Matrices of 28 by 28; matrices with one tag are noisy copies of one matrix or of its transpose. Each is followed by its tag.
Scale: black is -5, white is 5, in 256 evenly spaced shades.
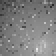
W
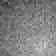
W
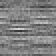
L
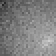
W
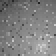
W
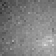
W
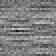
L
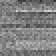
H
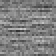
L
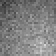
W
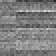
H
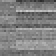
H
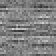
L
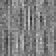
L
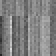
H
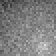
W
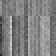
H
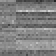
H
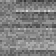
H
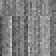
H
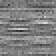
L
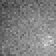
W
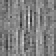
L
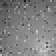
W
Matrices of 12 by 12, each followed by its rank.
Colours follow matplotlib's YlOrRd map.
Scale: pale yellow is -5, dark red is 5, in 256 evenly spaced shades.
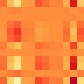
one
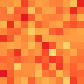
full rank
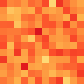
full rank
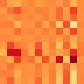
two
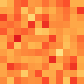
full rank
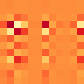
one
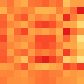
two
